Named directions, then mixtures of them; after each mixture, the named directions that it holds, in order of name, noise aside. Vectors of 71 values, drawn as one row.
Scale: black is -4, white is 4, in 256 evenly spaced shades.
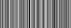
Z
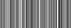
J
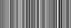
J, Z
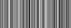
J, Z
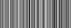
J, Z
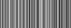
J, Z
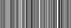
J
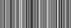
J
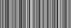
J, Z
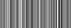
J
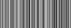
J, Z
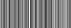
Z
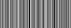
Z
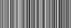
J, Z
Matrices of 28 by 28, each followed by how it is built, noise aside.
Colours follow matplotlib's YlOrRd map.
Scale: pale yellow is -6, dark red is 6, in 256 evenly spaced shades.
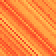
Toeplitz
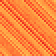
Toeplitz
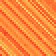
Toeplitz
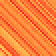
Toeplitz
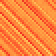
Toeplitz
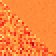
lower triangular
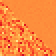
lower triangular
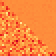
lower triangular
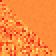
lower triangular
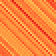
Toeplitz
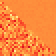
lower triangular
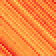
Toeplitz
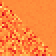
lower triangular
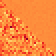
lower triangular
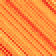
Toeplitz
